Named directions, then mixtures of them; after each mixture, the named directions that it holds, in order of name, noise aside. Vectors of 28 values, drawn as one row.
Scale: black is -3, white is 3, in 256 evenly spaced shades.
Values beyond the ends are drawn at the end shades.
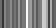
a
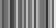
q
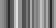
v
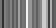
a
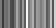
a, q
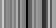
a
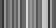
a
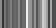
a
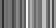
a, q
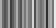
q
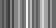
a, v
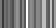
a, q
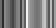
a, q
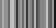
q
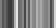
q, v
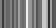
a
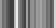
q, v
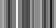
a, v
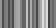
a, v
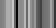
q, v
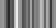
v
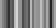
v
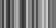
a, v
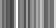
q, v
